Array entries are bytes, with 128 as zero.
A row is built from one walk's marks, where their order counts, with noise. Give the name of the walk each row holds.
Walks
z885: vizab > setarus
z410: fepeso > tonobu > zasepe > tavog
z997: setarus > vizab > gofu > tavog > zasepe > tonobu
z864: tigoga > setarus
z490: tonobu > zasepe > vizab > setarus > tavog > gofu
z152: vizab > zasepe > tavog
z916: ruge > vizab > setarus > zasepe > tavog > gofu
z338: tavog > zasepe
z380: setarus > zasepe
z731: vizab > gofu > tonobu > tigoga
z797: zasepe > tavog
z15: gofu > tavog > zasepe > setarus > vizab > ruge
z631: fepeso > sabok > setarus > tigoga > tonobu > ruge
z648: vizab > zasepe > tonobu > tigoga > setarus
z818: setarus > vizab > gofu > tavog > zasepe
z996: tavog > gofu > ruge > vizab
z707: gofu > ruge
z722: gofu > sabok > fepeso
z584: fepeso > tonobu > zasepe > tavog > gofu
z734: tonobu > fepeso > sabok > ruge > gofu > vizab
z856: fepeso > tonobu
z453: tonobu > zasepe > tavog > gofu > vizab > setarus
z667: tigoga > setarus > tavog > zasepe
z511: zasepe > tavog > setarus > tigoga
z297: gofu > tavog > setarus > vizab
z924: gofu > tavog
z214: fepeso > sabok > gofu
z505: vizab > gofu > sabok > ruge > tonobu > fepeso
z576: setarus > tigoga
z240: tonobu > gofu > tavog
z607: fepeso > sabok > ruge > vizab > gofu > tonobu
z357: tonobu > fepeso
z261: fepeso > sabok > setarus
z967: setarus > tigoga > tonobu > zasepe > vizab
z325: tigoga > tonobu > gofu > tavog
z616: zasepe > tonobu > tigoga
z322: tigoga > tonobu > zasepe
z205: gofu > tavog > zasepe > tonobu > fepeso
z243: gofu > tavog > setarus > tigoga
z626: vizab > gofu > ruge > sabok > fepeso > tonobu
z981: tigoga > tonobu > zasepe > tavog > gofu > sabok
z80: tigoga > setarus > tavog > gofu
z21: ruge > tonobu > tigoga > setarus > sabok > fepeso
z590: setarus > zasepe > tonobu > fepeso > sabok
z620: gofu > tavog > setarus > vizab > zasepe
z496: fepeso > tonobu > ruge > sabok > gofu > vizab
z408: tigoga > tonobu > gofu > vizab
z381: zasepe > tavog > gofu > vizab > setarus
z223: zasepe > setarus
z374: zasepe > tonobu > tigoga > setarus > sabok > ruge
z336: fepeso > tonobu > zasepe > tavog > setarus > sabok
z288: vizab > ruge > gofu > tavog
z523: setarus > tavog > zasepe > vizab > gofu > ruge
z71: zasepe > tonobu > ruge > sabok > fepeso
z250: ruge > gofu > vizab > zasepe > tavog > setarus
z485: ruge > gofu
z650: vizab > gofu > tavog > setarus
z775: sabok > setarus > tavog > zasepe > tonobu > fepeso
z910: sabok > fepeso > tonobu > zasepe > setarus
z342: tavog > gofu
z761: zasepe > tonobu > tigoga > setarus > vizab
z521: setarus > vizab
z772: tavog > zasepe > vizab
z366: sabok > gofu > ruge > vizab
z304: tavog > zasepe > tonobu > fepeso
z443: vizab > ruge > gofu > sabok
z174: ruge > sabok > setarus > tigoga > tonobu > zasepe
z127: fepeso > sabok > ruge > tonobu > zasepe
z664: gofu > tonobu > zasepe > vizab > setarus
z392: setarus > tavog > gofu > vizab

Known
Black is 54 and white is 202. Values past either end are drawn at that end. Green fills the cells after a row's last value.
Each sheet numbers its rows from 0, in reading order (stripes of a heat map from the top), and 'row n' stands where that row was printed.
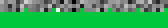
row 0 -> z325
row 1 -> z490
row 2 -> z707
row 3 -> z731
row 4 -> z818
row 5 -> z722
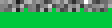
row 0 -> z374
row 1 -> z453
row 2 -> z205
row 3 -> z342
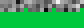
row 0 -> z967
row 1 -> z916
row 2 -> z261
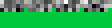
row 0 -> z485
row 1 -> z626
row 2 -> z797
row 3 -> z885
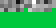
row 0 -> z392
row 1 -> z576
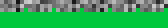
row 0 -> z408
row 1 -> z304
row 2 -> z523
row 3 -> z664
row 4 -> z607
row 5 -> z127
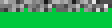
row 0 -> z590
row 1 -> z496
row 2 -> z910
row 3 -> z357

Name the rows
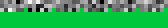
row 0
z521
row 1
z223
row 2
z250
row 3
z924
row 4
z761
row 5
z511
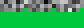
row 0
z322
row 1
z620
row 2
z616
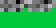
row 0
z297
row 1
z996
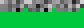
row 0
z80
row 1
z650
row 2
z667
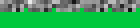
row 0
z21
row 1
z214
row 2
z772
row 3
z981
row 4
z648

